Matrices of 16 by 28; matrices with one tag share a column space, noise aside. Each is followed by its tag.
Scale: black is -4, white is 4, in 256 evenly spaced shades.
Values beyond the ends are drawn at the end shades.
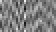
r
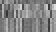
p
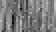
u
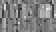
p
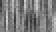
u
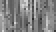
u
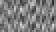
r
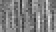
u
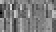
p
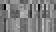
p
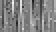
u
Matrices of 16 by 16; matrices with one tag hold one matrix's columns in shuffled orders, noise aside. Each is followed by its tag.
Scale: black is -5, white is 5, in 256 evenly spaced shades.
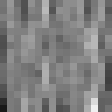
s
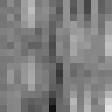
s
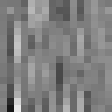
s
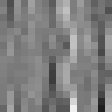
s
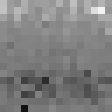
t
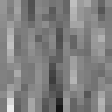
s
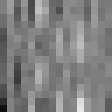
s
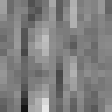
s
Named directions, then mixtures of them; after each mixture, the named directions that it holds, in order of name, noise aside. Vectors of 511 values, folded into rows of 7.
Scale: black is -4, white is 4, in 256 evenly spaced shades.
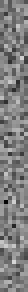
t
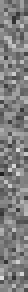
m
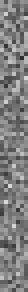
m, t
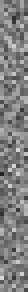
m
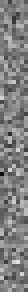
m, t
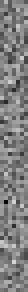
t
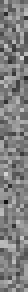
m, t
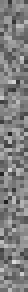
m, t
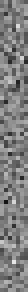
t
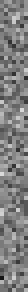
m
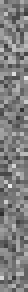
m, t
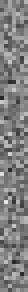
m, t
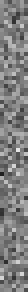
m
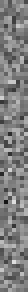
m, t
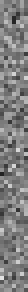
m
